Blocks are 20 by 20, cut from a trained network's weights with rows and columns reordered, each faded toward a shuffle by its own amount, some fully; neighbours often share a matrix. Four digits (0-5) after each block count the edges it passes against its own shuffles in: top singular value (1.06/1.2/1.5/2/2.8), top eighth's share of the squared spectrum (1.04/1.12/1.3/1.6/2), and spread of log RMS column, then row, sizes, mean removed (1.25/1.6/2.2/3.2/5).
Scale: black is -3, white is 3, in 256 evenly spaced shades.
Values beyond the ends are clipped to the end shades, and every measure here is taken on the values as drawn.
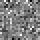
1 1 0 0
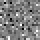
1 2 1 0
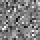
1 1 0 0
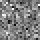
1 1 0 0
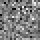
1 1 0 0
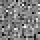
1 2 0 0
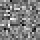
3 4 0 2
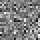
3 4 2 1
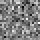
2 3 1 1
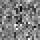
2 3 2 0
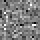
1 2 1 0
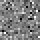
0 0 0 0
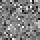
0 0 0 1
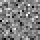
0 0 0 0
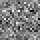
1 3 0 1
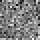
0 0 0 0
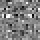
3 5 1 2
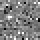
0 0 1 0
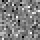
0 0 0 0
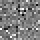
2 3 0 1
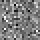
1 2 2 0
